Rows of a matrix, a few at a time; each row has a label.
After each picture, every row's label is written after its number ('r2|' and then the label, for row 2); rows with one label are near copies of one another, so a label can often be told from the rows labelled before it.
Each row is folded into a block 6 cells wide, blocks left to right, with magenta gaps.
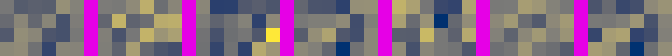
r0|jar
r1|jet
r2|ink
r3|jar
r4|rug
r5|jet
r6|jar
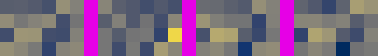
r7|jar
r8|ink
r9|jar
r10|jar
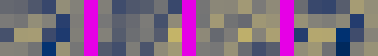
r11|jar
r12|ink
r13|jet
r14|jar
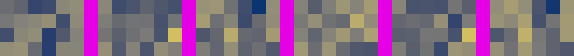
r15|jar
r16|ink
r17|rug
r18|jet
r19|ink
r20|rug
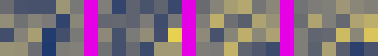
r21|jar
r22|ink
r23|jet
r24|jet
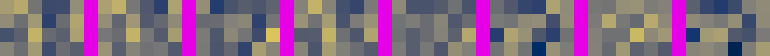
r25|rug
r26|rug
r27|ink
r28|rug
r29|ink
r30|jar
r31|jet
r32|jar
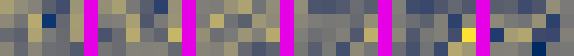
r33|rug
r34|rug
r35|jet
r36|ink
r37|ink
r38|jar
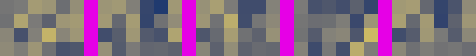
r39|jet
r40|rug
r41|rug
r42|ink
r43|rug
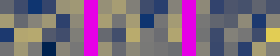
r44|jar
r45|rug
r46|ink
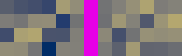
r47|jar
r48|jet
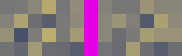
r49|jet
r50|jet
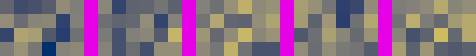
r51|jar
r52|ink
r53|jet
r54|rug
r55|jet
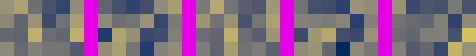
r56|rug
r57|jar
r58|rug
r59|jar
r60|ink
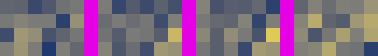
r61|jar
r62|ink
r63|ink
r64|jet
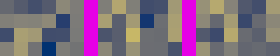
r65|jar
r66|rug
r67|rug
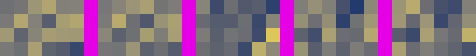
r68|jet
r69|jet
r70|ink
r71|rug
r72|rug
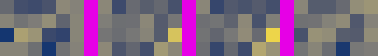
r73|jar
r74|ink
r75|ink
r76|jar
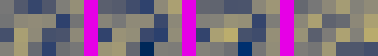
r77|jar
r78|jar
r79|jar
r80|jet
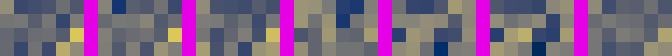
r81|ink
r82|ink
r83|ink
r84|rug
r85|jar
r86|jar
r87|ink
